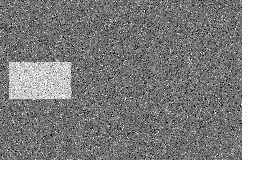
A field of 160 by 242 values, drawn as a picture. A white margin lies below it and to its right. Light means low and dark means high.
Odd patch: lower, in the middle left. Mirror symmetry: none. Stripes: none. Ninth with the lowest average: middle left.
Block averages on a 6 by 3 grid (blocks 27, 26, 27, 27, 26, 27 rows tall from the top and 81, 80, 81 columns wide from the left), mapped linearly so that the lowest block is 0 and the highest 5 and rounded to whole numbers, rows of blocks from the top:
5 5 5 | 5 5 5 | 0 5 5 | 0 5 5 | 5 5 5 | 5 5 5
